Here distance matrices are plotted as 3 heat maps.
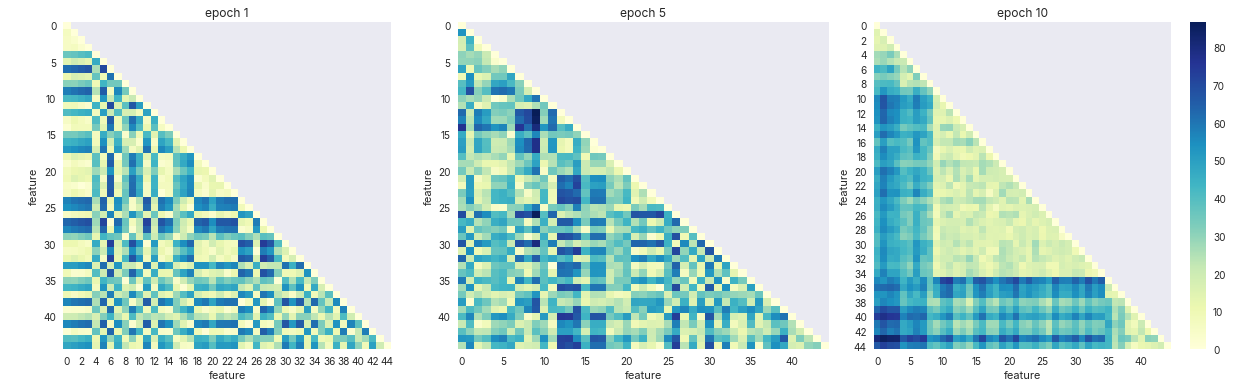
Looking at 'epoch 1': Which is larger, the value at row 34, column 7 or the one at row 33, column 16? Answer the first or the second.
the first
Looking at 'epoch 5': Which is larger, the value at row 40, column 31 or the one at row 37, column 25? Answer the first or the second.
the first
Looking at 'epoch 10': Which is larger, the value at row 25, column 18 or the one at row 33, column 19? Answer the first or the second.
the second
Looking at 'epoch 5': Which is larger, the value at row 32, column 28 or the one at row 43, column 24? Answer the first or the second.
the second
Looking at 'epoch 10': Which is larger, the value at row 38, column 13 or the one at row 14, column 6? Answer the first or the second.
the second
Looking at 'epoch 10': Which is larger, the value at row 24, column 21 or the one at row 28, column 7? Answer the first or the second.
the second
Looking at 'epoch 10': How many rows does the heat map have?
45
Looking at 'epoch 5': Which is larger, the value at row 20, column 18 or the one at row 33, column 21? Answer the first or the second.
the first
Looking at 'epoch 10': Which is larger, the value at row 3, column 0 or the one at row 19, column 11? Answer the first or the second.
the second
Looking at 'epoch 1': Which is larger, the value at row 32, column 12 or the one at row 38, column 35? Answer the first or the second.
the first
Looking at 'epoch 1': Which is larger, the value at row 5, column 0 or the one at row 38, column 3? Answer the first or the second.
the second
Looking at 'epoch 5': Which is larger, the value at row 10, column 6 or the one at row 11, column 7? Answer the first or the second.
the first
